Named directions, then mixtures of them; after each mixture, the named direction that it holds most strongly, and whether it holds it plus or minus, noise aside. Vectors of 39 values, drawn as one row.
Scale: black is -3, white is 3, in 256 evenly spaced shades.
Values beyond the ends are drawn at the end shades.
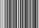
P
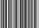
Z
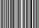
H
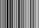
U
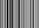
U, plus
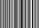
H, minus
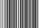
P, plus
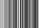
P, plus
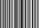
H, minus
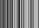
U, plus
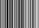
U, plus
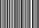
H, minus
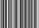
Z, plus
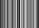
Z, minus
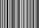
Z, minus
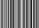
H, plus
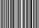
H, plus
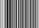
P, plus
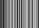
P, minus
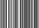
U, minus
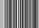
P, plus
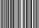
H, plus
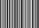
H, minus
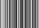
P, plus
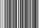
P, plus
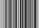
P, plus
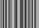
Z, plus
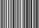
H, plus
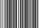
P, plus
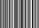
H, minus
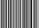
H, plus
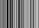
U, plus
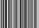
Z, plus
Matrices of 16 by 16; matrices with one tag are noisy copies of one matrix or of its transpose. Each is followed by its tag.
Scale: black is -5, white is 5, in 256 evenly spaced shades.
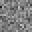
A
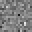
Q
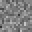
Q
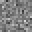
A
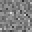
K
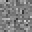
A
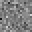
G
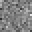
G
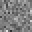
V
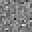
Q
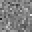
G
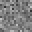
V
